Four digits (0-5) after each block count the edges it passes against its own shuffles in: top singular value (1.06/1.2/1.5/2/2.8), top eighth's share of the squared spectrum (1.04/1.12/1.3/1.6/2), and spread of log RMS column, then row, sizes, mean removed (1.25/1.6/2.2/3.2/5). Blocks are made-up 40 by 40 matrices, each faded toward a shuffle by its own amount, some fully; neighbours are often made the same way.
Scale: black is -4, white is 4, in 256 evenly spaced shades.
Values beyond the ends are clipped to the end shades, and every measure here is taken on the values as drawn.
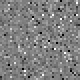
1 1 0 0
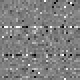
4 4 1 2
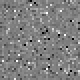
0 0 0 0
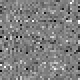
3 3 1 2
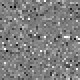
1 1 0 0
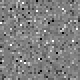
1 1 1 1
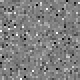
0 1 0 0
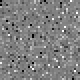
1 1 0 0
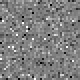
2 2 0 1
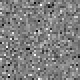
2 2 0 0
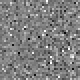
1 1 0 0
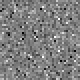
0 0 0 0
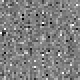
2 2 1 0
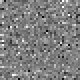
2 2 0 1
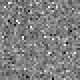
0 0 0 0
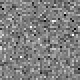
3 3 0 1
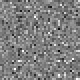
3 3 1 1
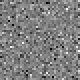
2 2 0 0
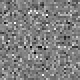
3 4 2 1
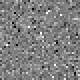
0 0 0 0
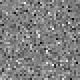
0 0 0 0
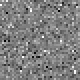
1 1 0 0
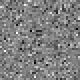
1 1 0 0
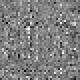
3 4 2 2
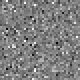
1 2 1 0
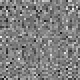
4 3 2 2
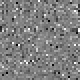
3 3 1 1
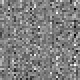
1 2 3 0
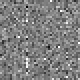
2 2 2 0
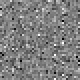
1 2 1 0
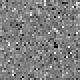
1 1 0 0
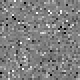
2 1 0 0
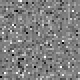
2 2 0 0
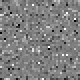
2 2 1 0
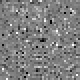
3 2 1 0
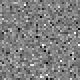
1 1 0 0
